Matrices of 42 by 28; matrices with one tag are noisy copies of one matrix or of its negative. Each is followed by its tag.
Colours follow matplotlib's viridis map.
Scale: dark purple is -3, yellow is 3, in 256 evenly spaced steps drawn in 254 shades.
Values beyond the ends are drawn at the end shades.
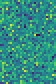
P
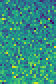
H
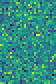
P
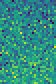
H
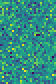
P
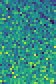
H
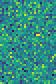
P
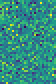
P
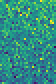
H
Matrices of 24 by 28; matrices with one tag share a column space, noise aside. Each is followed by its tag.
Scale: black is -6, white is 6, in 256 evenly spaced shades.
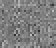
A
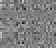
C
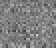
A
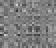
A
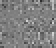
C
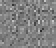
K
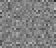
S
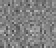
A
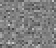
S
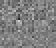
K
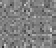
A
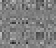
C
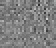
K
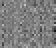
A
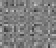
A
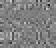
C
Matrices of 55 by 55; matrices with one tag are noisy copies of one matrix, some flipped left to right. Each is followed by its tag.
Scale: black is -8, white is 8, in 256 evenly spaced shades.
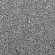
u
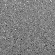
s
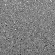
s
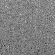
u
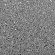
s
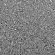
s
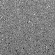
u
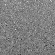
s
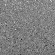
s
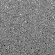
u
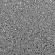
s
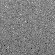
u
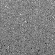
u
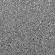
s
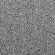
u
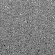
u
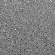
s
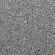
u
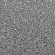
s
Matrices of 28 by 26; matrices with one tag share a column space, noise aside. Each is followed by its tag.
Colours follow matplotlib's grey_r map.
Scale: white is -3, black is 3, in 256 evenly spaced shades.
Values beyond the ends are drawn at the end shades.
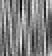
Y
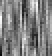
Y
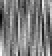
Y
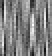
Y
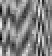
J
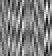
J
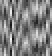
J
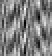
J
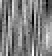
Y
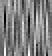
Y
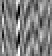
J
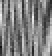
Y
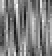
Y
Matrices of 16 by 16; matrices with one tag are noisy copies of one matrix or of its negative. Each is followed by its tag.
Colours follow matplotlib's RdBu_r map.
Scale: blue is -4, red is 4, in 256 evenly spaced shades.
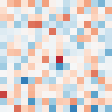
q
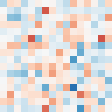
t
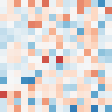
q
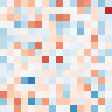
q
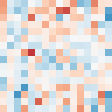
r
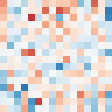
r
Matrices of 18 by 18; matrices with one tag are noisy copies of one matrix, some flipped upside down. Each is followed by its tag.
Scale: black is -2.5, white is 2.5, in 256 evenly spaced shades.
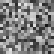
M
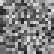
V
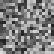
V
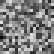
M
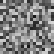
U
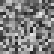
M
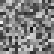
M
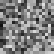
V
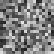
V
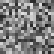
M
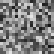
M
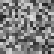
M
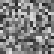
M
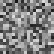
U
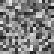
M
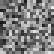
V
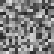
M
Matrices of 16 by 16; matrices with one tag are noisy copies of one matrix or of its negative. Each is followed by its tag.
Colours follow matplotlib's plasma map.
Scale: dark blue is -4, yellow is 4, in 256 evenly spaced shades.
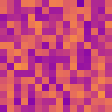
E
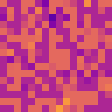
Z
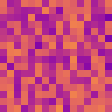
E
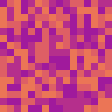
Z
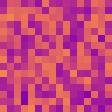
E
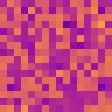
Z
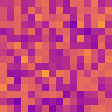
Z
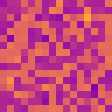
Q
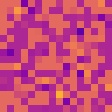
Q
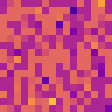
E
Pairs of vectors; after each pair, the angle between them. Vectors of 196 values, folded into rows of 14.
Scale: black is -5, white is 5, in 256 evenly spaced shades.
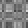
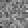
partly aligned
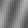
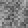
partly aligned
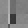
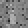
partly opposed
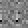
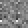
nearly opposite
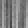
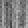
nearly parallel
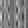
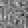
partly aligned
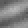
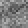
partly opposed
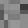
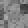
nearly parallel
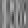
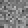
orthogonal
